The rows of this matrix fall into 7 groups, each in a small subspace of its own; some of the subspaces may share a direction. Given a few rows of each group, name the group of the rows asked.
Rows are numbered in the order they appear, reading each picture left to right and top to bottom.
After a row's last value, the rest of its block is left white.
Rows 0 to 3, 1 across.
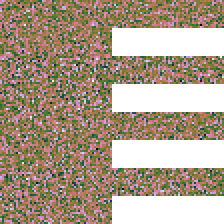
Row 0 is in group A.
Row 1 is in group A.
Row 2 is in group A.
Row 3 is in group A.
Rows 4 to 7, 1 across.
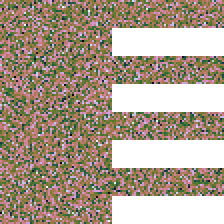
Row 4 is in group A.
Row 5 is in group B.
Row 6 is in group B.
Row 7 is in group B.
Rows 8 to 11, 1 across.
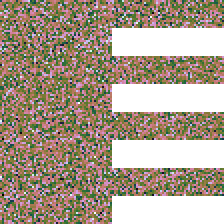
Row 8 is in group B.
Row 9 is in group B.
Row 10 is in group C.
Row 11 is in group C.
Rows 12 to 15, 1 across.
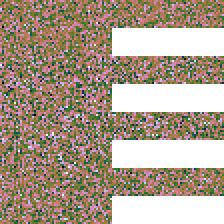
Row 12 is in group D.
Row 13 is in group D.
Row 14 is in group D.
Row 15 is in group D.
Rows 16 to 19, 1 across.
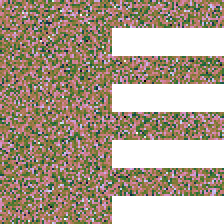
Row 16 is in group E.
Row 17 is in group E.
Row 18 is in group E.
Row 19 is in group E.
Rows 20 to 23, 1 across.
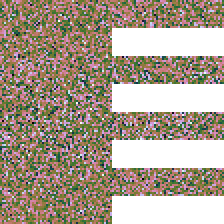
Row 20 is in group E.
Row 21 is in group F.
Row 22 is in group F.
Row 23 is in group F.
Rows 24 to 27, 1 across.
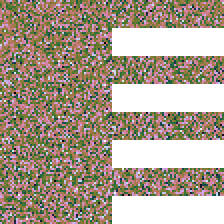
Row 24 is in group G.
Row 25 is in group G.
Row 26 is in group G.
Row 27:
F
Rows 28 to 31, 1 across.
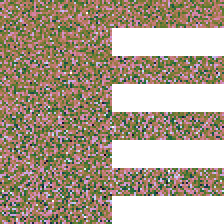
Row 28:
B
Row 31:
G
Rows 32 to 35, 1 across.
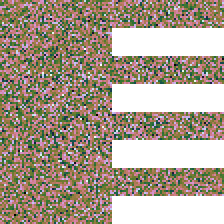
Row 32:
G
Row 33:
G
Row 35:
B
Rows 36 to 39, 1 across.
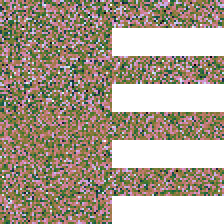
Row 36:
C
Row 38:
G
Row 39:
C
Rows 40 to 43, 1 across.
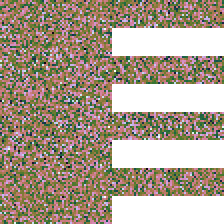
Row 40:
G
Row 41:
B
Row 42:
D
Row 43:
G
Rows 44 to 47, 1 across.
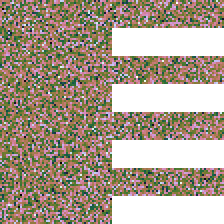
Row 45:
B
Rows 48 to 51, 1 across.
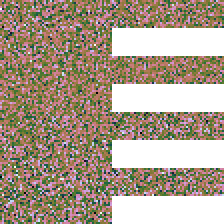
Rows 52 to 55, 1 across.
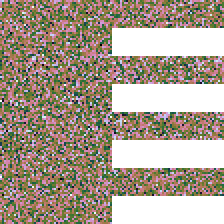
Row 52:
E
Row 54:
C
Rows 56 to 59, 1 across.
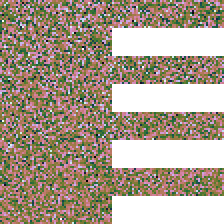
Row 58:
C
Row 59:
B
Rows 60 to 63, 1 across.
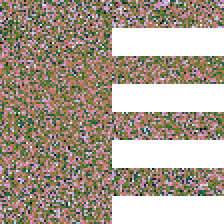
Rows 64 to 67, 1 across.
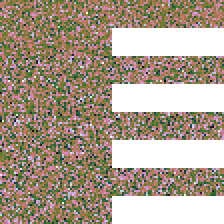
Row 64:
B
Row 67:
E
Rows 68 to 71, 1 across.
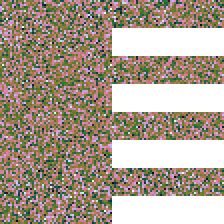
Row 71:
G
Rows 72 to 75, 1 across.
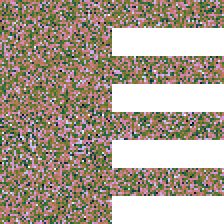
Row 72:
D
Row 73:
E
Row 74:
D
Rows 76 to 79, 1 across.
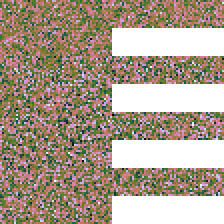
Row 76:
G
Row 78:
D
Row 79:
F
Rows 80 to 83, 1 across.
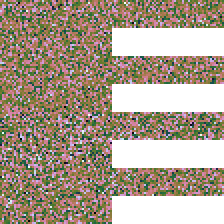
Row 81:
E
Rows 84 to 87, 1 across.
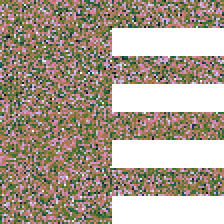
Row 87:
D
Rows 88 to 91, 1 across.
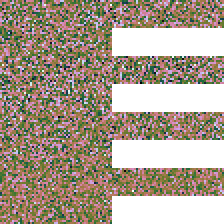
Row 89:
F
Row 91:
A
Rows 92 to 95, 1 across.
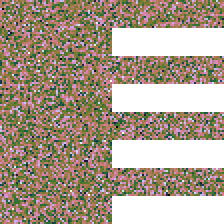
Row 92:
C
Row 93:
A
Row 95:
E
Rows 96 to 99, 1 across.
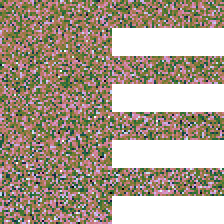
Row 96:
E
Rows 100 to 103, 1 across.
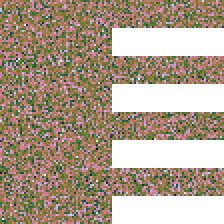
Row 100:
B
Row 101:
A
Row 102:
A
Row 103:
B
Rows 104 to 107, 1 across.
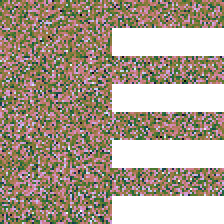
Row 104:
E
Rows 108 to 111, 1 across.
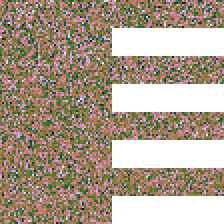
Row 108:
F
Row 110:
D
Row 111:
A
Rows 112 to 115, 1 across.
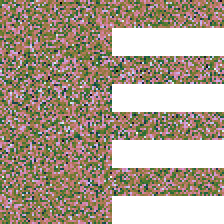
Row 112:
A
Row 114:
B
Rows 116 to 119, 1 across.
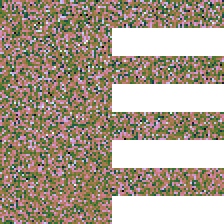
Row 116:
E
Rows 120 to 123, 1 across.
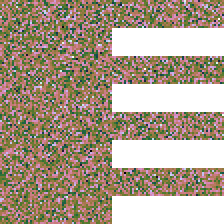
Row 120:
D
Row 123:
B
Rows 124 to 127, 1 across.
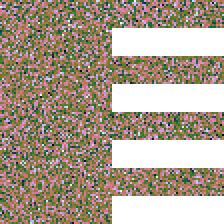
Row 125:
E
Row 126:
G
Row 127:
B
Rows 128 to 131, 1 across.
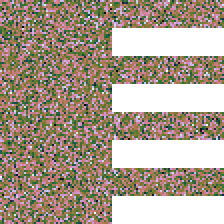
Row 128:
C
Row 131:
C
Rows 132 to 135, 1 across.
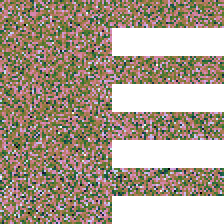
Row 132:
B
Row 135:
C
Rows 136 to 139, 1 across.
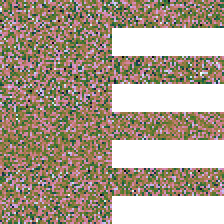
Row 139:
A
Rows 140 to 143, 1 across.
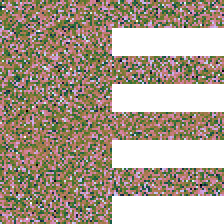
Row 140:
E
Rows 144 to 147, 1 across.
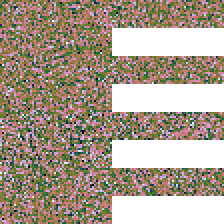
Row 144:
A
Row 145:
C
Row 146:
D
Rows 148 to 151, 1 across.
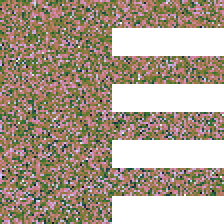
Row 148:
B
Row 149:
A
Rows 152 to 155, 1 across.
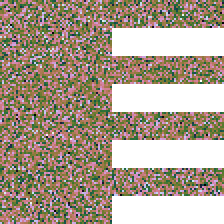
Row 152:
G
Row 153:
A
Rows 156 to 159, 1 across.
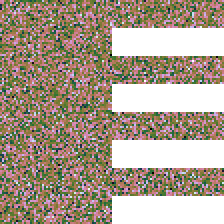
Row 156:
A
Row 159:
G
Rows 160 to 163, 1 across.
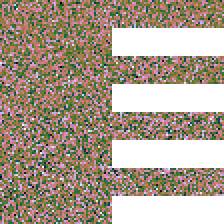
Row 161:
E
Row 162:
E
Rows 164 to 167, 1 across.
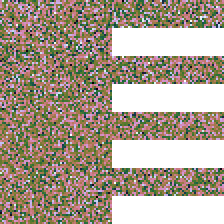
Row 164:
F
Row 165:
B
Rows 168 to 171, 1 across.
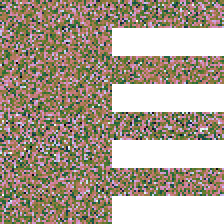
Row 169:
E
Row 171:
E
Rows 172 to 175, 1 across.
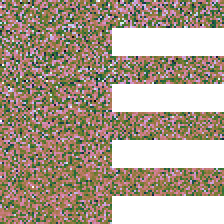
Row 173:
C
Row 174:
D
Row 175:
A
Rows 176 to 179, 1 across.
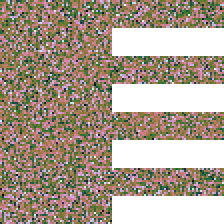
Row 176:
E
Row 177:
G
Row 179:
D
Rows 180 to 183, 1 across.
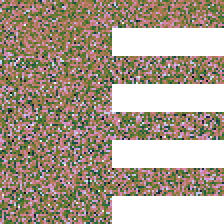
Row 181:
A
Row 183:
D
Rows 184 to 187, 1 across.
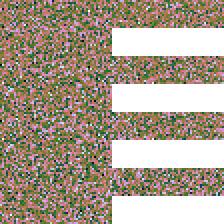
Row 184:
A
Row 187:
F
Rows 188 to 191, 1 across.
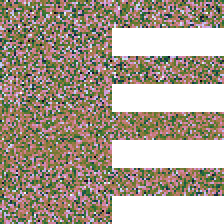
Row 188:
F
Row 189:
C
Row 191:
D
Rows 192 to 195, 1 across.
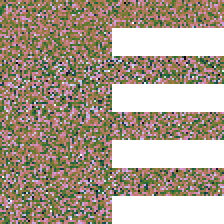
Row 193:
D
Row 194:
F
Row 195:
C
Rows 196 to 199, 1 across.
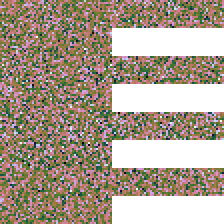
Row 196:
G
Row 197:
C
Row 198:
E
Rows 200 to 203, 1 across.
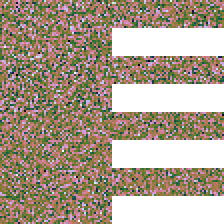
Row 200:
D
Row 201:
A
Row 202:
G
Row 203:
A
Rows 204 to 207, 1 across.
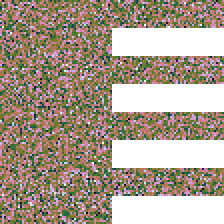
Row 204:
E
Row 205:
E
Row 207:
D
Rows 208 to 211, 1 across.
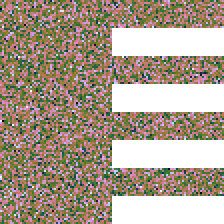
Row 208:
C
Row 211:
C
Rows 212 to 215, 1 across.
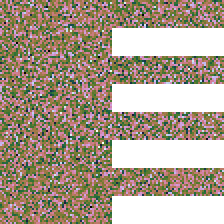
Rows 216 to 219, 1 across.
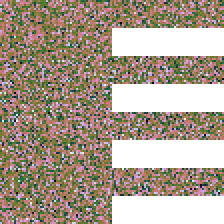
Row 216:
B
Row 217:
G
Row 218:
A
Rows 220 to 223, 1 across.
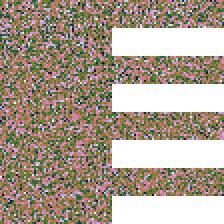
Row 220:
F
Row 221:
B
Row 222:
A
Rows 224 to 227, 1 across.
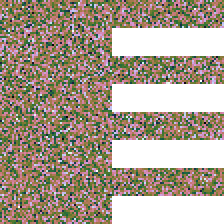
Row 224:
F
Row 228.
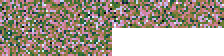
